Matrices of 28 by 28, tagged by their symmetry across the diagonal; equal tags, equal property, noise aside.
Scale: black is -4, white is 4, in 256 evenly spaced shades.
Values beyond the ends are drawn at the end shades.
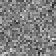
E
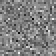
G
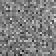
E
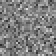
E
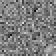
G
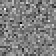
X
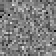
X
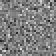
E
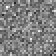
G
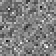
G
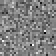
E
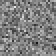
X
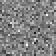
X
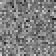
X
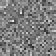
G
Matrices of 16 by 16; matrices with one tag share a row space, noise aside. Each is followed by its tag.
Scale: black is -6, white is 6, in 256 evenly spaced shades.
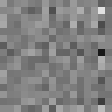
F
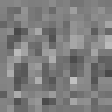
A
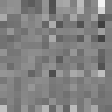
F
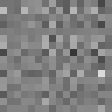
F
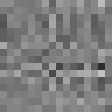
F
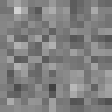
A
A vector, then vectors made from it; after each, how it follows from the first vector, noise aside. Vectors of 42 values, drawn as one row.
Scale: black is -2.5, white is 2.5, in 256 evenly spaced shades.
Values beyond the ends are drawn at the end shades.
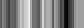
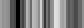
reversed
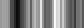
reversed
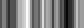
copied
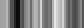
reversed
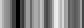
reversed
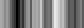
reversed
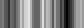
copied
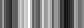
copied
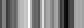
copied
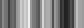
copied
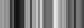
reversed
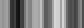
reversed
